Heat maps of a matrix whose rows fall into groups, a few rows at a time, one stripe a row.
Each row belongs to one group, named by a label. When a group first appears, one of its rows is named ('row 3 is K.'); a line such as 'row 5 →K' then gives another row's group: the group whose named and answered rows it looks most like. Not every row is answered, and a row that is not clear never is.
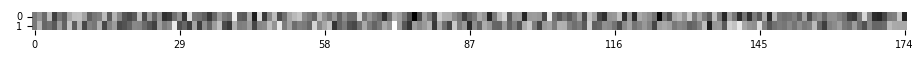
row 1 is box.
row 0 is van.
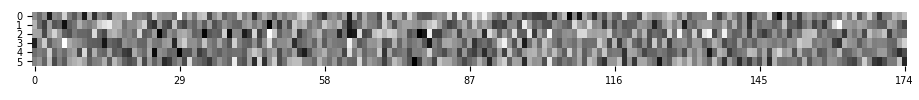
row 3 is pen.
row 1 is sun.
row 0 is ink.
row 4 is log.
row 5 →van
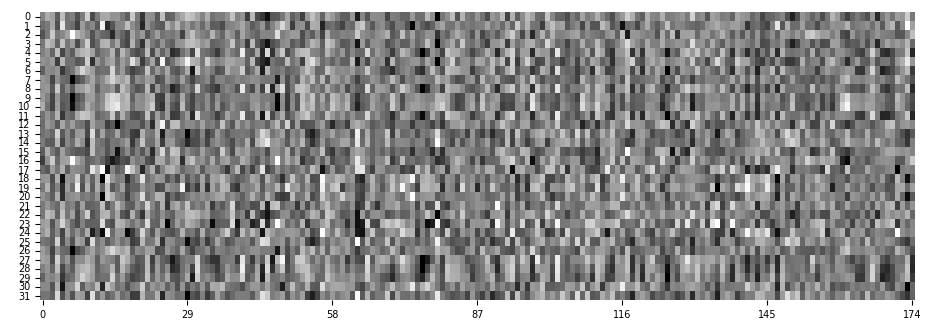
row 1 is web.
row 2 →pen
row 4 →van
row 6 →van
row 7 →sun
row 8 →van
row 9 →sun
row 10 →sun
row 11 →van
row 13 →log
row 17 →web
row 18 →box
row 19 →box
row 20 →box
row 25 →log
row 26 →sun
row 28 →van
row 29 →van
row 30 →box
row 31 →log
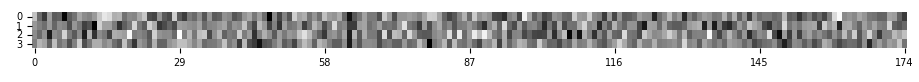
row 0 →sun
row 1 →box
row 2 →ink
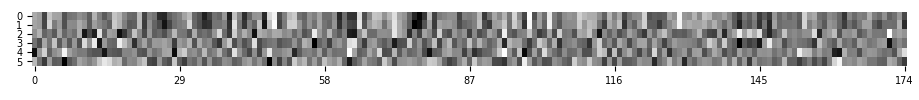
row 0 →van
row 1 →van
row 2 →box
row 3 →web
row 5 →sun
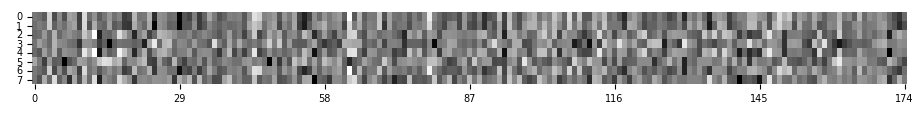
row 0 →log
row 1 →log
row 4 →web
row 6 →log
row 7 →web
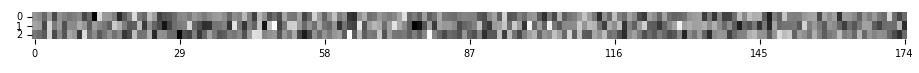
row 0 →box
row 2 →log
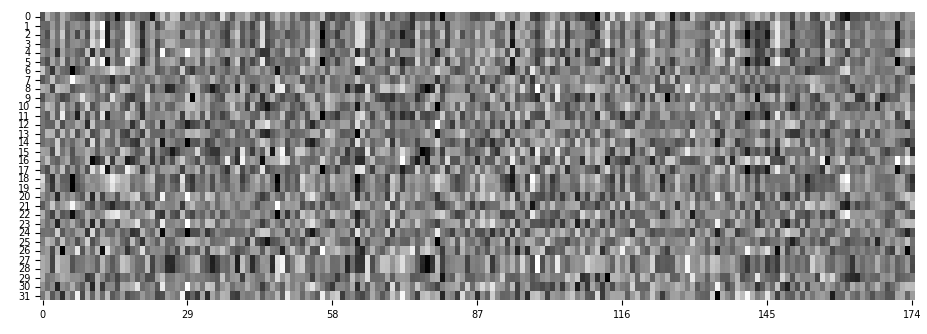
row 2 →web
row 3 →web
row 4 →ink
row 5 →web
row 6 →sun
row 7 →pen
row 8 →van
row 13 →ink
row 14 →log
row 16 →box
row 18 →sun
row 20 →ink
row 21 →pen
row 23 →ink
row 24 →log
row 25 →ink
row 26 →box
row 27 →van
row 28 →van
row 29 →pen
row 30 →ink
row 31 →box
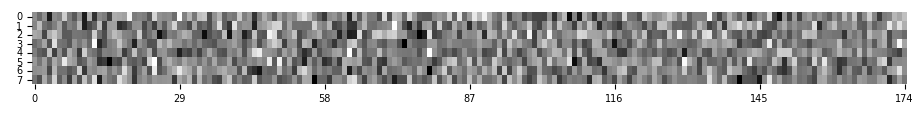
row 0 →ink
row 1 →box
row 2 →van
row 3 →web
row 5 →pen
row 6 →ink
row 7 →web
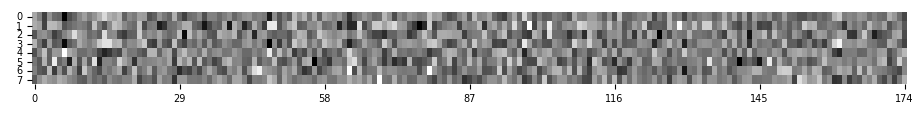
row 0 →sun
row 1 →van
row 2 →van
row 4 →pen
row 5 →web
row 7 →pen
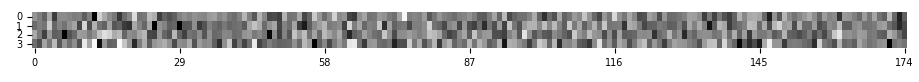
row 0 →box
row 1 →log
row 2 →sun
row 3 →web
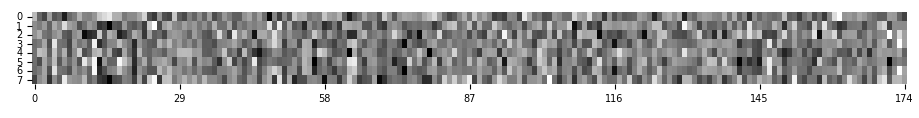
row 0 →sun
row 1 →pen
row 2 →box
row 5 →web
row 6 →web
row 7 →pen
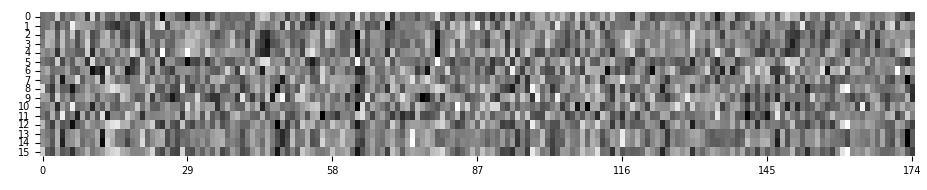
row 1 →pen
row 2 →ink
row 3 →ink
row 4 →ink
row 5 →log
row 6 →box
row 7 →box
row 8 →sun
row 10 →ink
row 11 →web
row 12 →sun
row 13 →box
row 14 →box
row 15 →sun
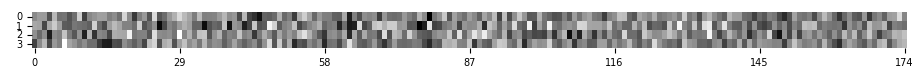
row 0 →ink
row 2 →ink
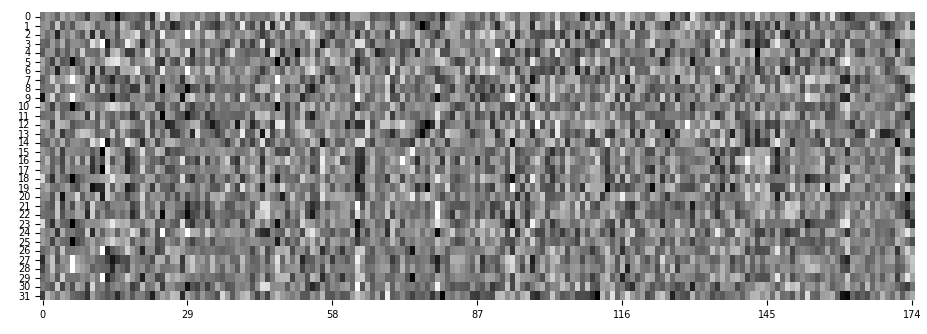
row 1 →van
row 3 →web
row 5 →sun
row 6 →ink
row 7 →pen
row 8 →log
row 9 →pen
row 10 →sun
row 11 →log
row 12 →van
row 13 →van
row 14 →web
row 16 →box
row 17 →box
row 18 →sun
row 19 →box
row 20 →box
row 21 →log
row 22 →log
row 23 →sun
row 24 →ink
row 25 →sun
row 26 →web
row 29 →web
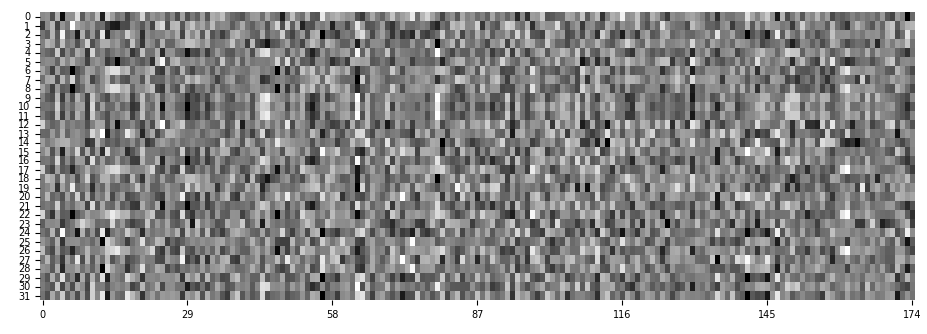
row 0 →box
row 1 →pen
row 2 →web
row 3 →ink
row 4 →log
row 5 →pen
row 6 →sun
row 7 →ink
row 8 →sun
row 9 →log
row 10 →log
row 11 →log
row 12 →pen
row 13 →web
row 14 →pen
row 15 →box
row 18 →ink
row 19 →ink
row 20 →box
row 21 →log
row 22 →sun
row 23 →van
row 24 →web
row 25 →box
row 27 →box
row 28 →box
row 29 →web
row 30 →log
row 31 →web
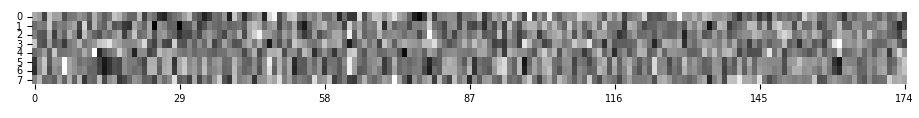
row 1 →log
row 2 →log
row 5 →pen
